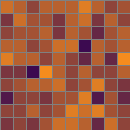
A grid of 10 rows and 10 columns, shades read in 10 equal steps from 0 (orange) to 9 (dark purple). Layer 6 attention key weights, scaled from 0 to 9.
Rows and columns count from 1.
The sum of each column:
47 40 47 37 35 33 36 44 43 41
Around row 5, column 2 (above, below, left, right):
3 6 1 3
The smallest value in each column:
1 2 3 0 2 1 1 1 2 0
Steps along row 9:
same down up down down up down up up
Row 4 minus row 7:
-2 -1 2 1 0 -3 5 2 -1 -3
